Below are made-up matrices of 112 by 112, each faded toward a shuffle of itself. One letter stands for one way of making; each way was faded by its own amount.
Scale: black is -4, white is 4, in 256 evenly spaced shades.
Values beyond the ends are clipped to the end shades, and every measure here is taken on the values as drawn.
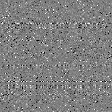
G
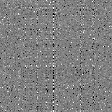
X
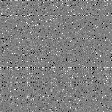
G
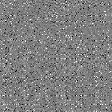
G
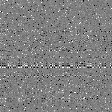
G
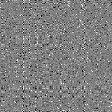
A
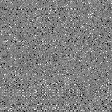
G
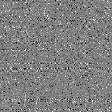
G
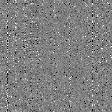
X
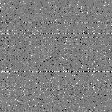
G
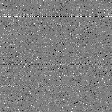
G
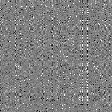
A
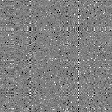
A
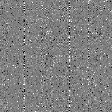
X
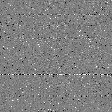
G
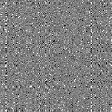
A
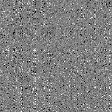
X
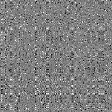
A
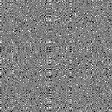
A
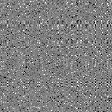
A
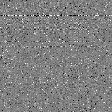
G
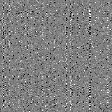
X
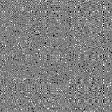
A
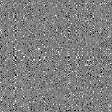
X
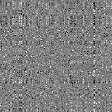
A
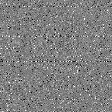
G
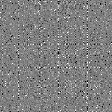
A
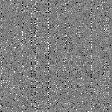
X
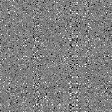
X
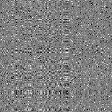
A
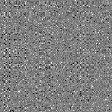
A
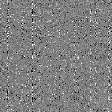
X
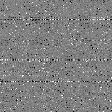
G
